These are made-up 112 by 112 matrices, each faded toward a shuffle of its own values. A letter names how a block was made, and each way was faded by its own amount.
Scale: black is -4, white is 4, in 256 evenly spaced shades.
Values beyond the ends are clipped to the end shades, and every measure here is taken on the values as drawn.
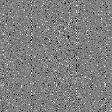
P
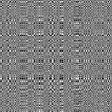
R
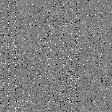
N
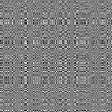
R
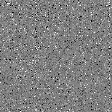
N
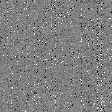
N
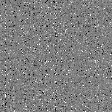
N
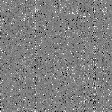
P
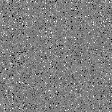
N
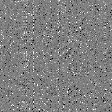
P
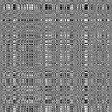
R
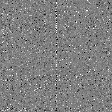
N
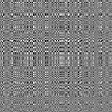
R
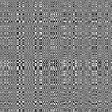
R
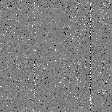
N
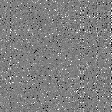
P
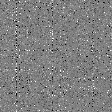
N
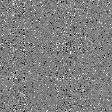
N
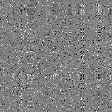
P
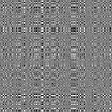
R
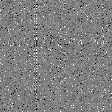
P
